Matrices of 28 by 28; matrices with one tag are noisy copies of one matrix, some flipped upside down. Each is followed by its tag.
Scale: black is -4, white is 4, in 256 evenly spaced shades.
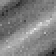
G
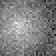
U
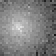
U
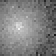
U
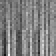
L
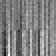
L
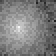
U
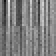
L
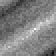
G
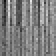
L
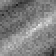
G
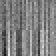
L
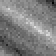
G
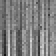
L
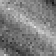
G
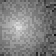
U
